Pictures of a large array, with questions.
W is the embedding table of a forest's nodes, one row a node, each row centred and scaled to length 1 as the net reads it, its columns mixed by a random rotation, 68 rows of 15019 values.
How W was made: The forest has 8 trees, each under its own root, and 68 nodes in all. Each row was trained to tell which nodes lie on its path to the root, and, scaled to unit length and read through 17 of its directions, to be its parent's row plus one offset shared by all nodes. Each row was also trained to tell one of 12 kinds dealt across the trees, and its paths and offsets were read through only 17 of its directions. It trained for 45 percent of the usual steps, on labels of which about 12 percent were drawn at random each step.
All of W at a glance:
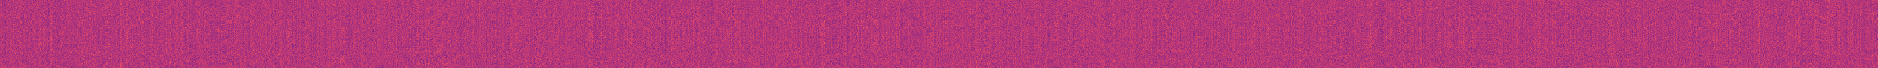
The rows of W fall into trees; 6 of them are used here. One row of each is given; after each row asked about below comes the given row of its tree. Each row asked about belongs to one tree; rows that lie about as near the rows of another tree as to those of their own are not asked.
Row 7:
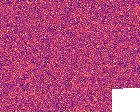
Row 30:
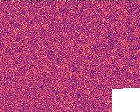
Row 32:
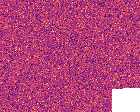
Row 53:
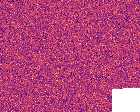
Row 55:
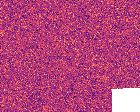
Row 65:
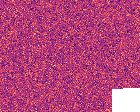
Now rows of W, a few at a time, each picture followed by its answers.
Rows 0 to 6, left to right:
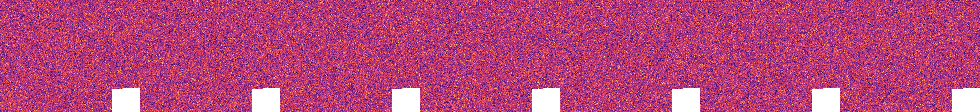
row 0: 55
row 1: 32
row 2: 55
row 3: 32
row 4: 32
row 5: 53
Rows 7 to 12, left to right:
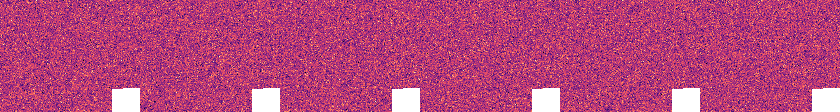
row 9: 65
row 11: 53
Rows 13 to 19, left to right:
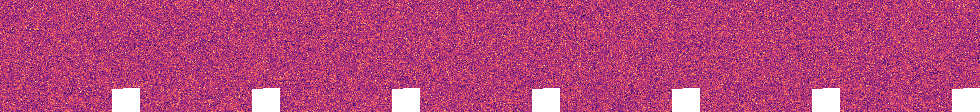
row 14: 32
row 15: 32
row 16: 30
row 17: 55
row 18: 30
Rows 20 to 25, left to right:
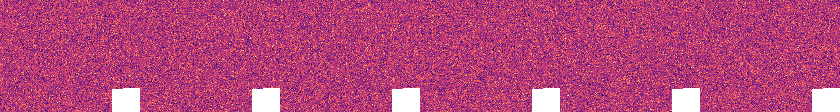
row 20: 53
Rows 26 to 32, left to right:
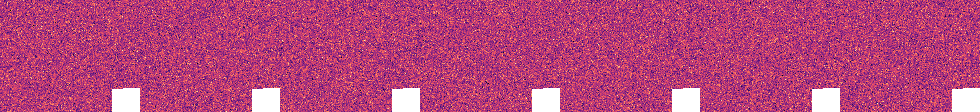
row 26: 30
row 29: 32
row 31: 30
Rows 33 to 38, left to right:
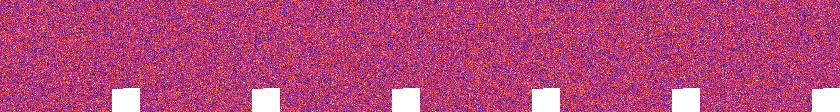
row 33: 30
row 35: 30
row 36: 53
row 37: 30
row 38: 53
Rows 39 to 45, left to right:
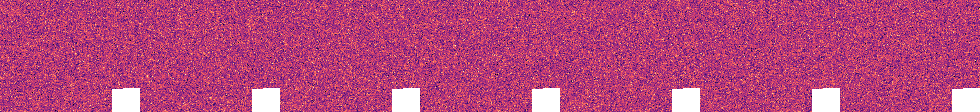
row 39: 32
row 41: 30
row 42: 53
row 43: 53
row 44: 53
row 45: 30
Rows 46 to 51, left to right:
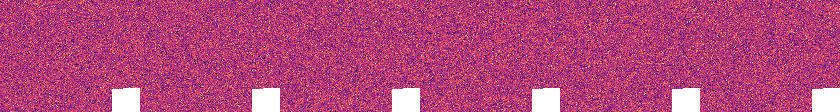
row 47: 53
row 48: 32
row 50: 53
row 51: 7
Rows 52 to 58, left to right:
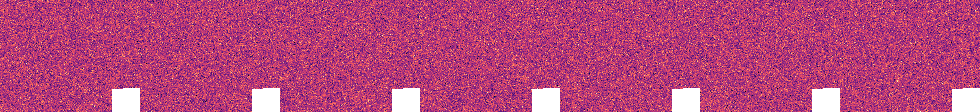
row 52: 7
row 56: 30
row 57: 55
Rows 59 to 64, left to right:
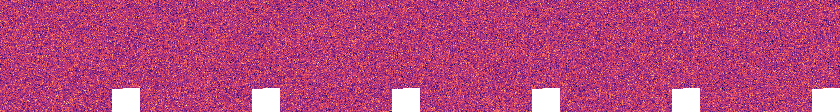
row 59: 30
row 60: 53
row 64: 53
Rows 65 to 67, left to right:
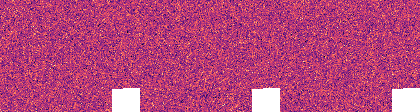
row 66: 30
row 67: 65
